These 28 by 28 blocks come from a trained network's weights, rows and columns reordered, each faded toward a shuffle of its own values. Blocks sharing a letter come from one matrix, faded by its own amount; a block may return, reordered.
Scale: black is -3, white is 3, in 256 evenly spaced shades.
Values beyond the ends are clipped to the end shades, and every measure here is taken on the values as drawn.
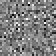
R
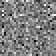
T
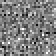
R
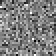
T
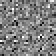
R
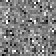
T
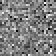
T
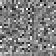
R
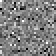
T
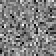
R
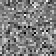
T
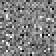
T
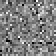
T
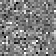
T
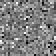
T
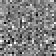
R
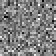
R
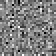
T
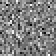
T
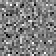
R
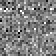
T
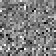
T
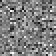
R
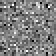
R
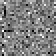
T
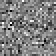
R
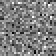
T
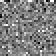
T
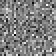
R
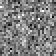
T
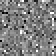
T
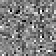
R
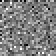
T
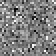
T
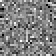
T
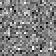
R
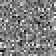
R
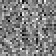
R
